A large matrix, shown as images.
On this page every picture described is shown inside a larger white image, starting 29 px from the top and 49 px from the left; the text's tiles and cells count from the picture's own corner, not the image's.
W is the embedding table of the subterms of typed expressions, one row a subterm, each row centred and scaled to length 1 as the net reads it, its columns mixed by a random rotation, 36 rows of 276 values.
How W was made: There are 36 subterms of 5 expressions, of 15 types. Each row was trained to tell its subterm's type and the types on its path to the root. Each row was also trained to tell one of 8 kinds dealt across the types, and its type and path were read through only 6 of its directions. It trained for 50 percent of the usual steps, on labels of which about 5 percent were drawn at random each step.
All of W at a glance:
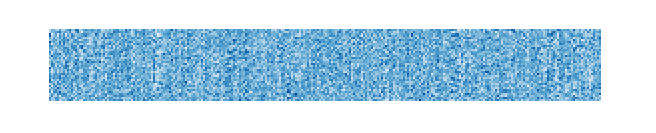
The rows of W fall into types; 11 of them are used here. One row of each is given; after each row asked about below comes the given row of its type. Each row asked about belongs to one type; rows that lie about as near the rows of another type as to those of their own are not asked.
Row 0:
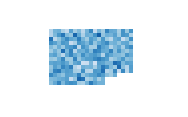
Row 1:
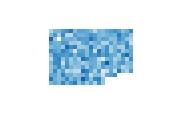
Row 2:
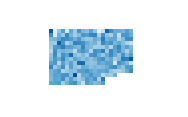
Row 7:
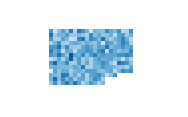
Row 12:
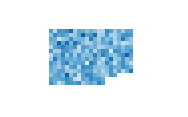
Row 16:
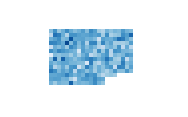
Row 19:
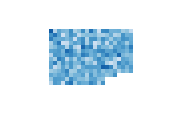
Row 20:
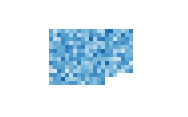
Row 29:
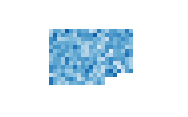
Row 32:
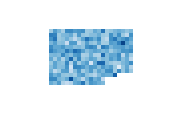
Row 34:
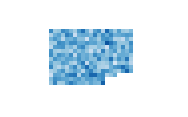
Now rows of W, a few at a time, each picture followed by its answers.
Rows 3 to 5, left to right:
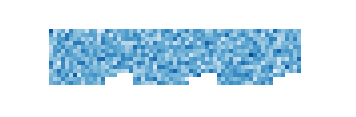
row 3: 2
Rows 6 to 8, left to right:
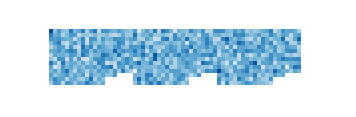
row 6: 19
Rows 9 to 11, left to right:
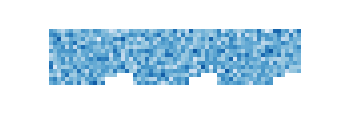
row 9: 16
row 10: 0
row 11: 20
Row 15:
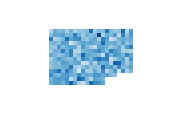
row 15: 0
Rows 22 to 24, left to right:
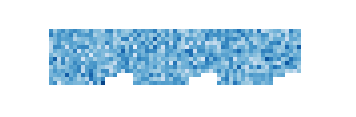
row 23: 19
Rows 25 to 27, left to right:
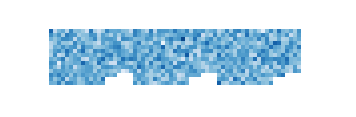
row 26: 32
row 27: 29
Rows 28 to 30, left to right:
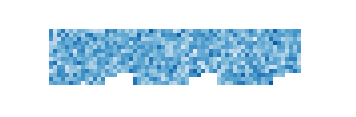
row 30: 34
